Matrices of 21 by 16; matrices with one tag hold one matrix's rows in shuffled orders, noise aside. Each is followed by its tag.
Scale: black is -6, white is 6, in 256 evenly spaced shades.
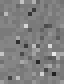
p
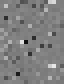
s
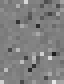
p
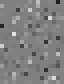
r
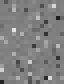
r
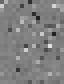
p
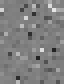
p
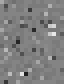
s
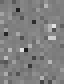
s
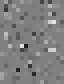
s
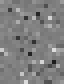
p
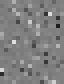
r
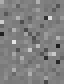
r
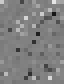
p
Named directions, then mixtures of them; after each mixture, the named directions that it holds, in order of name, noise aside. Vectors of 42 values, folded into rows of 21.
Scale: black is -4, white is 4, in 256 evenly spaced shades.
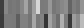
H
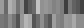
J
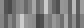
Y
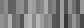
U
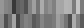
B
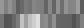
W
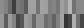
B, U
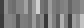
H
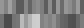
W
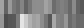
J, W, Y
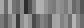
B, J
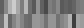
B, U, Y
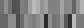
B, H, U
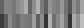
H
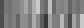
H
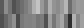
B, H
